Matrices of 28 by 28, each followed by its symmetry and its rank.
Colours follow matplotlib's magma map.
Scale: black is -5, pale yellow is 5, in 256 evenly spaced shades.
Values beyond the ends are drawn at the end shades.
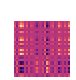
neither, rank one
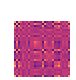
symmetric, rank two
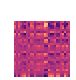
neither, rank two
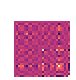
symmetric, rank two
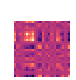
symmetric, rank two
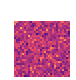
symmetric, full rank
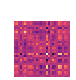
symmetric, rank two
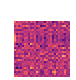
neither, rank five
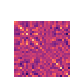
symmetric, rank five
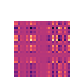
neither, rank one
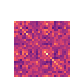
symmetric, rank five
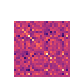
symmetric, rank five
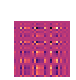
neither, rank one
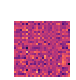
neither, rank five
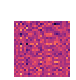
neither, rank five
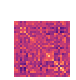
symmetric, rank five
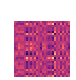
neither, rank two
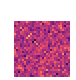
symmetric, full rank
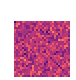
symmetric, full rank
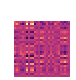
neither, rank two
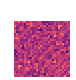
symmetric, full rank
